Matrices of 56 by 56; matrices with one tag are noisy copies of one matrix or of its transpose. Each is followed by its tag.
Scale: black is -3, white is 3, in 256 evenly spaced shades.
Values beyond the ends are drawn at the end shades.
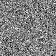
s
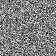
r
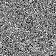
s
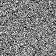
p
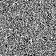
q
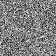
s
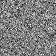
p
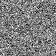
s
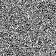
s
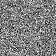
q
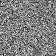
p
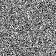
s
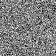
s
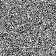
s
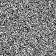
p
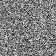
q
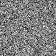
p
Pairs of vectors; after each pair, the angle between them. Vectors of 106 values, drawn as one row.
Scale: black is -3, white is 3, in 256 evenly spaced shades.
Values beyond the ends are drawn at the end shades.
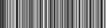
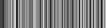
nearly parallel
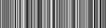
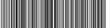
partly opposed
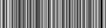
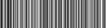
nearly opposite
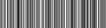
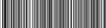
orthogonal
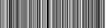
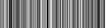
nearly parallel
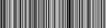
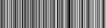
partly aligned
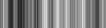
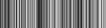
orthogonal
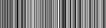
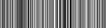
partly aligned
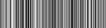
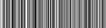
partly opposed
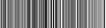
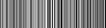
nearly opposite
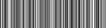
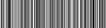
nearly opposite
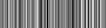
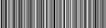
orthogonal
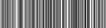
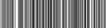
nearly parallel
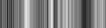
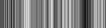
nearly parallel
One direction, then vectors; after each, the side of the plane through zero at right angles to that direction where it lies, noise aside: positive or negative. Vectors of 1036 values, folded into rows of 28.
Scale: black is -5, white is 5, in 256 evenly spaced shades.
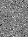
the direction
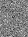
negative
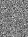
positive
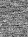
negative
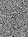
negative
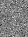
positive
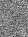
negative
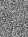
positive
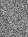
positive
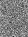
negative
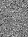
positive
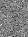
negative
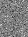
negative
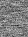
negative
